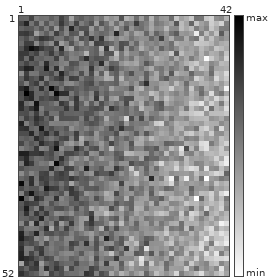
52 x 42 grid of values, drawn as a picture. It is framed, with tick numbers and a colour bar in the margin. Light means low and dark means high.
Slope: up to the left. Grain: fine. Stripes: none.
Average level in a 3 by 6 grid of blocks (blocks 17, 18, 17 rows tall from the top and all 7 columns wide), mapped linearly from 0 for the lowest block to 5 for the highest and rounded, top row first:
543221 / 543210 / 543210
